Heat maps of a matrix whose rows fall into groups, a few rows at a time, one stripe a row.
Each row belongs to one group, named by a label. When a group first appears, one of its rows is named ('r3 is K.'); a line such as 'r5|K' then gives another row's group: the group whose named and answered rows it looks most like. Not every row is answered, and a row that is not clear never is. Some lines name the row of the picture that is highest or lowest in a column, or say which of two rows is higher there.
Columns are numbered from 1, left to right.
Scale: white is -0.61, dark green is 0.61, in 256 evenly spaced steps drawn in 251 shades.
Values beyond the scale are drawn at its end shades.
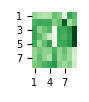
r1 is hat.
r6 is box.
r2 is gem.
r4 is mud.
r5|mud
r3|mud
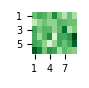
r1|box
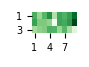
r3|box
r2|mud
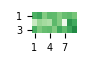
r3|mud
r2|hat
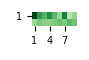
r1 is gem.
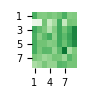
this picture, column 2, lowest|2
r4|mud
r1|gem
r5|mud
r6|gem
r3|mud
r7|hat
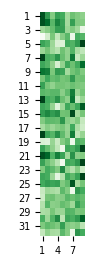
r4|hat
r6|box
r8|mud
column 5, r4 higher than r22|Yes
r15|gem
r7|gem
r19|hat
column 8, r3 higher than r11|No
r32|hat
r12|gem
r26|hat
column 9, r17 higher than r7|No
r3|box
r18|gem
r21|gem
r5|mud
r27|hat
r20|mud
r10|gem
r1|gem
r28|hat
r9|gem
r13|gem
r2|gem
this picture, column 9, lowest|3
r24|mud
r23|box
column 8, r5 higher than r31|Yes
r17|box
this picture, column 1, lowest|4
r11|gem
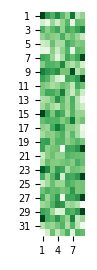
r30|gem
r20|mud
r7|mud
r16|gem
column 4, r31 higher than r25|Yes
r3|mud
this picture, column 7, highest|9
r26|gem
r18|box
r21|hat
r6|hat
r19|gem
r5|hat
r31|box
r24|mud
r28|box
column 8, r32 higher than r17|Yes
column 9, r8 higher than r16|No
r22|hat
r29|mud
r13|box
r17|box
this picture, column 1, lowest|32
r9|gem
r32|hat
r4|box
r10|mud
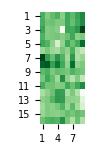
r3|mud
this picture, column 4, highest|8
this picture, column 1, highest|7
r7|gem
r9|gem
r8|gem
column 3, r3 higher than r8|No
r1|mud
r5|mud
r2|mud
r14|box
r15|hat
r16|box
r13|box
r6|box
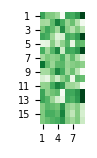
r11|box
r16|box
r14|box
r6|mud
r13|mud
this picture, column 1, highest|8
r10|hat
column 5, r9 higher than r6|Yes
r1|mud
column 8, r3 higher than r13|No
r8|gem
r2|box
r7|box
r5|hat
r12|mud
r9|box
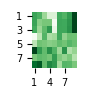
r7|box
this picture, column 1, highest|6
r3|mud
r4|hat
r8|gem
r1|mud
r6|gem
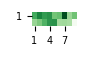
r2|box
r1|gem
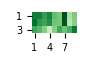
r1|gem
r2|gem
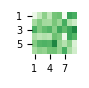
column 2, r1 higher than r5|No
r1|hat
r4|hat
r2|box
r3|mud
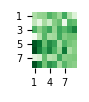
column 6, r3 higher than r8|Yes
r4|hat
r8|gem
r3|mud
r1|box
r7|hat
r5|gem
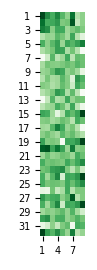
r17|box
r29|box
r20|gem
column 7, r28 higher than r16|Yes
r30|gem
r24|mud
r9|box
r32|gem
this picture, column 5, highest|23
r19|mud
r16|hat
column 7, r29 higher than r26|Yes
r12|box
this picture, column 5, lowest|19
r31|hat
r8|hat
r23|box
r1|gem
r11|hat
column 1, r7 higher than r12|No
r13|hat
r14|box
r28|mud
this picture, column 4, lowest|15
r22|mud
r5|mud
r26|hat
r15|mud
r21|hat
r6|box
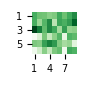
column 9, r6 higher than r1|No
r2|mud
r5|box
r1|mud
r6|hat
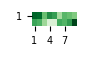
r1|gem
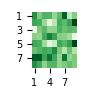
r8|gem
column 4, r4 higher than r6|Yes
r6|box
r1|gem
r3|hat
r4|box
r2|mud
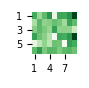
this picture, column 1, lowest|5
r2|hat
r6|gem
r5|hat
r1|mud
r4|mud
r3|box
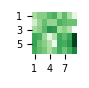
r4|mud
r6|mud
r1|box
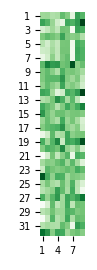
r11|box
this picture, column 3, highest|8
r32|gem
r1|hat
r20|box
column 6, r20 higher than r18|No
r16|box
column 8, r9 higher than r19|No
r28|hat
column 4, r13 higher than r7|Yes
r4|box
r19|mud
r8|gem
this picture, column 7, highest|8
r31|hat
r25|box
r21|hat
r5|hat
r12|mud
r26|box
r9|box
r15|gem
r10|box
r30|hat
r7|hat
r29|hat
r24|gem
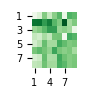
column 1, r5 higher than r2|No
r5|hat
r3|box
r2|gem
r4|hat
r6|box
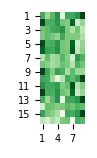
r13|mud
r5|gem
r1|mud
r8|hat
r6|gem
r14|hat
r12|gem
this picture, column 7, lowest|16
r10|mud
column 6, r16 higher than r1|No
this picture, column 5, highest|3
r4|box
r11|gem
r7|hat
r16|hat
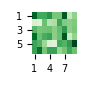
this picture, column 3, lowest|5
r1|gem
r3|gem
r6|gem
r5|mud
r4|gem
